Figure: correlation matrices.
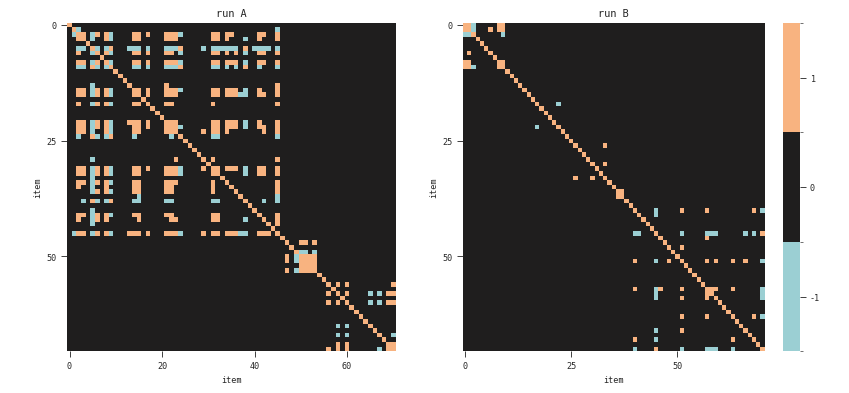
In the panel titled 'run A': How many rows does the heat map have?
71
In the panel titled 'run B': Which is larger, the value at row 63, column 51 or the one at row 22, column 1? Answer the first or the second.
the first
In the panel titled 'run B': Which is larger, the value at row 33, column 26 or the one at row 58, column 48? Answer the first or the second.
the first
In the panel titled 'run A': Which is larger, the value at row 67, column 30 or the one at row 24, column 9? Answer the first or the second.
the second
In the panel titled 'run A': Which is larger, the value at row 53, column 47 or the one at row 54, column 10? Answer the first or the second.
the first
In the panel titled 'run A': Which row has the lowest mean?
5
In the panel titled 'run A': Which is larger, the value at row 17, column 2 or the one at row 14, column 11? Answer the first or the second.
the first
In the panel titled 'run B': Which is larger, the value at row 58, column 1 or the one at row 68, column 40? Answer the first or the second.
the second
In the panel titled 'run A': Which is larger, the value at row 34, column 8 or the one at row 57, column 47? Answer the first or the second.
the first
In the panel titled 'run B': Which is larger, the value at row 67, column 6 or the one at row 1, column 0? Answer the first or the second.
the second
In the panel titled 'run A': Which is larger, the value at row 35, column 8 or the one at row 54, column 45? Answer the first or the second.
the first
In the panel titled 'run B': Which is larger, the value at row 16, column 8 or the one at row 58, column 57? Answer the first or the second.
the second
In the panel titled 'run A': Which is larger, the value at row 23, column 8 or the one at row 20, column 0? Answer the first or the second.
the first
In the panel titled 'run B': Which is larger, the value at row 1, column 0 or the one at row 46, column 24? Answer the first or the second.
the first
